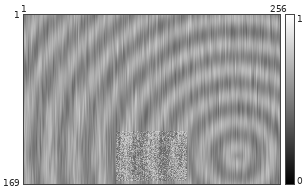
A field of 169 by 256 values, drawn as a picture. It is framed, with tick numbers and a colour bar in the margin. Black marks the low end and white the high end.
The bottom middle is the roughest part. Concentric rings centre on the bottom right. An odd patch, rougher than its surroundings, sits in the bottom middle. Neither half mirrors the other.
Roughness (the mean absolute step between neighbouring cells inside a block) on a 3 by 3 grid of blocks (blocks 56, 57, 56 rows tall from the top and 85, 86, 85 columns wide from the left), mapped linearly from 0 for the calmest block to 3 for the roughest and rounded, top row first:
000 | 000 | 030
